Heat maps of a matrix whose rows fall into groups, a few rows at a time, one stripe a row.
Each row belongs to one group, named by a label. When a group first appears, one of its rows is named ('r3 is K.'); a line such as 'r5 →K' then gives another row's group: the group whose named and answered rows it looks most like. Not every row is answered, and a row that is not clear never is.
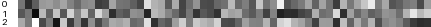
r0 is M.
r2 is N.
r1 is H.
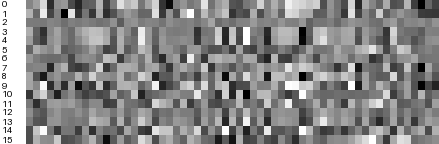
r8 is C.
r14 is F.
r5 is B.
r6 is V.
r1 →N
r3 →C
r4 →C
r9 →N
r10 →F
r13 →C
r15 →B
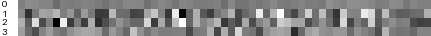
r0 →B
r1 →M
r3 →C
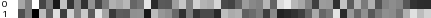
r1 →H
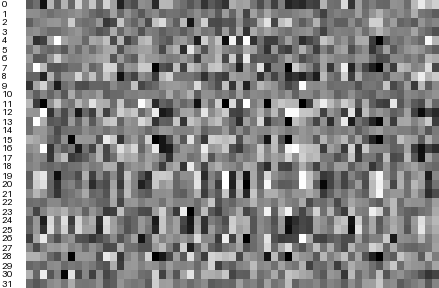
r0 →H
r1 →F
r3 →F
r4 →C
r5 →V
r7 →V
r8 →H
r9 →F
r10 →N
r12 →N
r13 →V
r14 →F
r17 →N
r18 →V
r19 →F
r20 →F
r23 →M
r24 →H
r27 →M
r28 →V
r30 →N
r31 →M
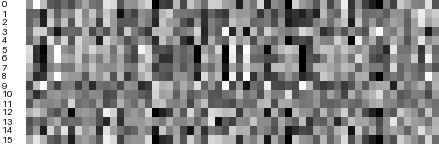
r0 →V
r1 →H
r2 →H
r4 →H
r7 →C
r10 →M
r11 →M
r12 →V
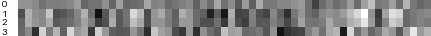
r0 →F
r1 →B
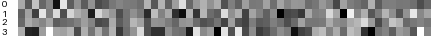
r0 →N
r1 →H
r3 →C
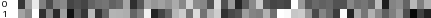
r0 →F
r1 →N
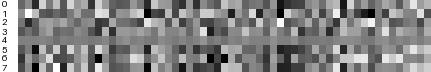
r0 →H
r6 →B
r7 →H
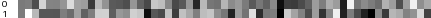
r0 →H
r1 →V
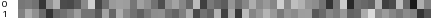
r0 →N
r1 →F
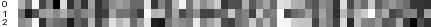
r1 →M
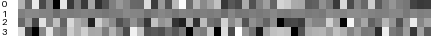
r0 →N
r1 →B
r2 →H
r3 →C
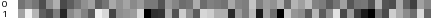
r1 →V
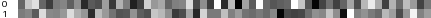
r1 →H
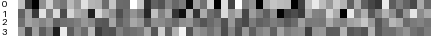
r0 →C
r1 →H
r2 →B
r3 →N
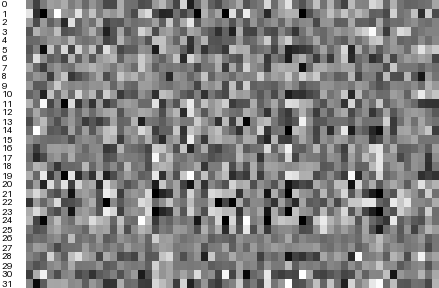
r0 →M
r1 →C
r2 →N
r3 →B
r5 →H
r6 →V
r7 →C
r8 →N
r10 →H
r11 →N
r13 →F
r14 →V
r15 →V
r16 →M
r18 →F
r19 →N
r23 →V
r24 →C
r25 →C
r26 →M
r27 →F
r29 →M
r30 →F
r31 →M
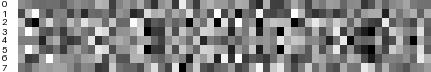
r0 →V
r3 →V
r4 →N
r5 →V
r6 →C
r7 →M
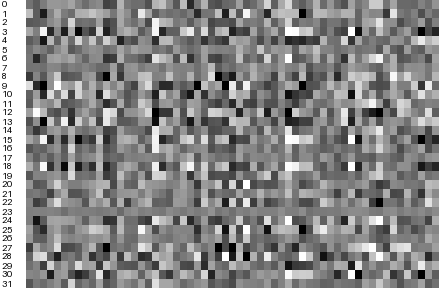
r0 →M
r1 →C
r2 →M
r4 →H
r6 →M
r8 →B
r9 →C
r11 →B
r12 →V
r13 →H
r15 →N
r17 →N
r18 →N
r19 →M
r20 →C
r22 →C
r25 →C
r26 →C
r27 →B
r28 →F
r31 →M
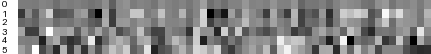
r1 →B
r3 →C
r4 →N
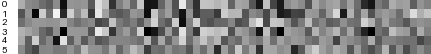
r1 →H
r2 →M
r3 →V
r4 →N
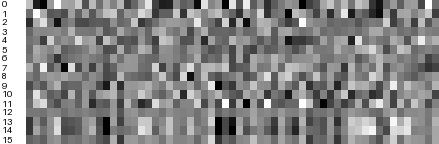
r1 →V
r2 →F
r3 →M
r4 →H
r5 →B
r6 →F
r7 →N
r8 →M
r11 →F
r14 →B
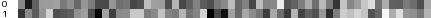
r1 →B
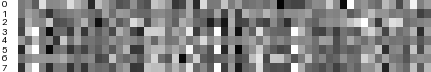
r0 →H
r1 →F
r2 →B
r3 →F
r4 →N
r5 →F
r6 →M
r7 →F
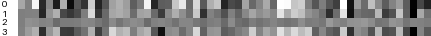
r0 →N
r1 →N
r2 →B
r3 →N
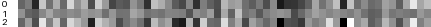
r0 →H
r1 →C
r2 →H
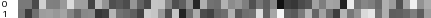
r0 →H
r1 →M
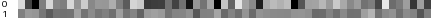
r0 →C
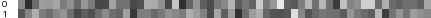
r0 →M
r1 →F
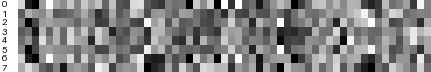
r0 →C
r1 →B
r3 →H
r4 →H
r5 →M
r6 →C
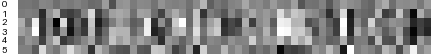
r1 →N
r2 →N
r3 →N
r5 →H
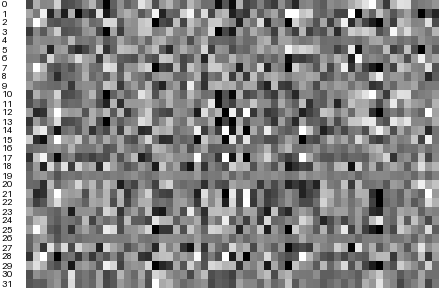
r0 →B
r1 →N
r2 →V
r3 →B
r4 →M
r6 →H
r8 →F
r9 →V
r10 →B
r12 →C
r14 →F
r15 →C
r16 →M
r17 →F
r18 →H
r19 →F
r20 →H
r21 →C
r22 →C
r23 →V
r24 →F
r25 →V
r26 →F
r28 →F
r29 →V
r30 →M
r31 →M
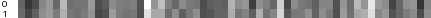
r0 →M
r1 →M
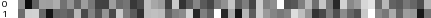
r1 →F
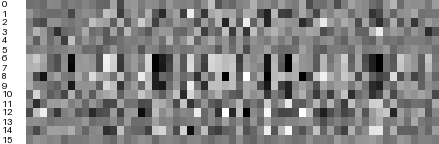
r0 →B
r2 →C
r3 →F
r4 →N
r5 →F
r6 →V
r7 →V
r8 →C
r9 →V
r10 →V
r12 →F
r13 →F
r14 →M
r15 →B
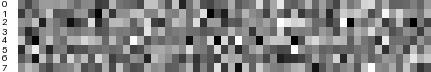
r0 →M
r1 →B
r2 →N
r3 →M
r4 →C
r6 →H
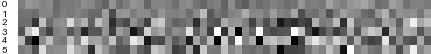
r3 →F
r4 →C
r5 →H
